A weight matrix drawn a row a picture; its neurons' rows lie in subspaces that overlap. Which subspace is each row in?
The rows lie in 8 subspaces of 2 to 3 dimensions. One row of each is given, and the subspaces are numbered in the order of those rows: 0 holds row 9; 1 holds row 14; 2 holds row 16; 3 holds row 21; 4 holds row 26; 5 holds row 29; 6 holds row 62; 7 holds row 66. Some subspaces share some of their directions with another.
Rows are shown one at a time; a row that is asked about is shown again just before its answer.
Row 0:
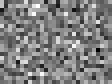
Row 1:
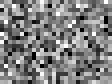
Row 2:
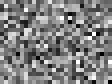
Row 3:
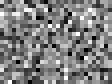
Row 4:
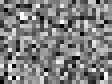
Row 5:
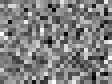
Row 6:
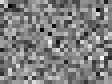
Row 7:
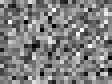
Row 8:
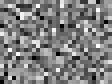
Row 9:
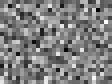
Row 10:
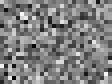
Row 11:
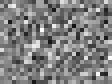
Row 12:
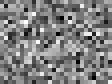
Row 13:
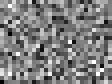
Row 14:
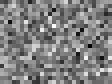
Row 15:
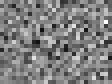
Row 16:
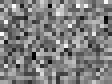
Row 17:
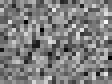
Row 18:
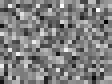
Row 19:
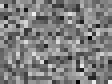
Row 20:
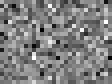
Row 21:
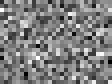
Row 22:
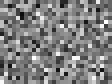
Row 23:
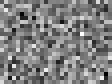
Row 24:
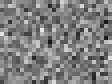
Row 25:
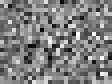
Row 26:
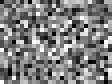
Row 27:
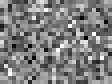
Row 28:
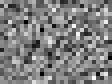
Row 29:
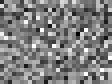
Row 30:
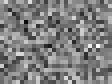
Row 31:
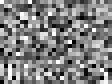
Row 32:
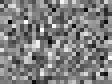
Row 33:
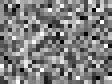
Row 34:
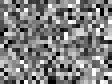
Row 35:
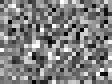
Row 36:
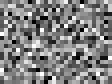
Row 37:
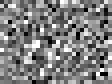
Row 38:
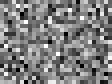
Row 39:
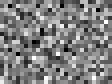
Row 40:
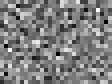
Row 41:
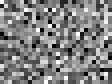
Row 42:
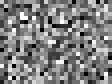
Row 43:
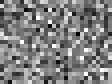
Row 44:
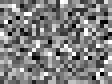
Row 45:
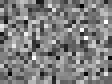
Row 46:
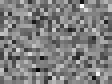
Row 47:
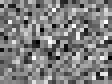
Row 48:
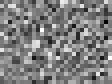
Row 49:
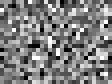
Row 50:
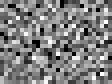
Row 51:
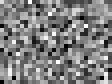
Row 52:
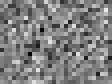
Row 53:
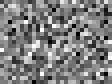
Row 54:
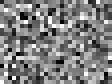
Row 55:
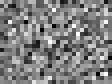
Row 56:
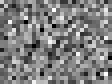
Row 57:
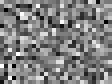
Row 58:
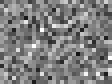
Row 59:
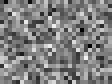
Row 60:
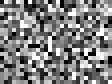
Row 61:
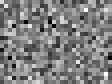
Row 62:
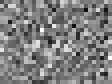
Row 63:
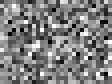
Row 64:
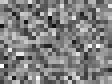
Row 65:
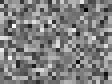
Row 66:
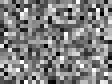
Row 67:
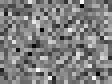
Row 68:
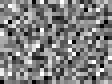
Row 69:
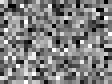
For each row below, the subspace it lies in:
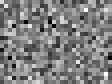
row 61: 6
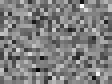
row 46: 6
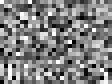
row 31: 4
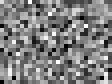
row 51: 4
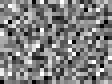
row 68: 4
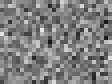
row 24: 7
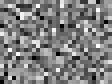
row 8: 0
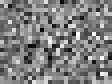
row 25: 2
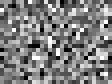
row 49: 3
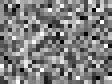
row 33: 0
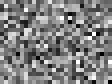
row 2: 3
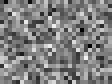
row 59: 1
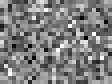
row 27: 2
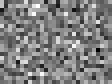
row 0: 3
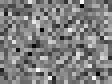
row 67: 6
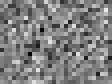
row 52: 5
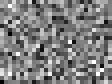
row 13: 4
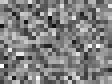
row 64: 1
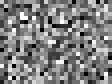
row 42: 1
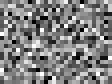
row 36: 6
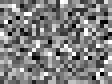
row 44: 0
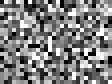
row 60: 3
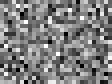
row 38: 7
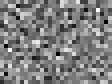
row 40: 7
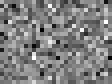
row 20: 2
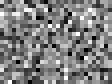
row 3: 5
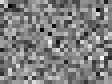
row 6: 2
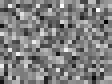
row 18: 0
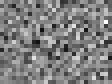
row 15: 4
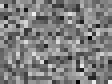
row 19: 3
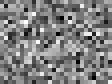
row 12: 3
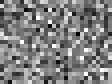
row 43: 5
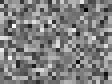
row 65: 6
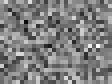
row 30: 1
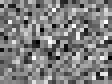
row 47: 4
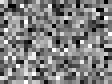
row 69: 2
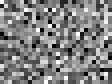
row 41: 5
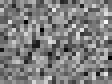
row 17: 2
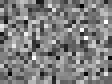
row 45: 2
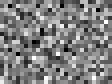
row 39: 0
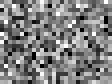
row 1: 2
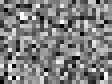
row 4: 1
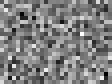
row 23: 1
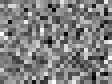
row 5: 7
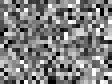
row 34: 7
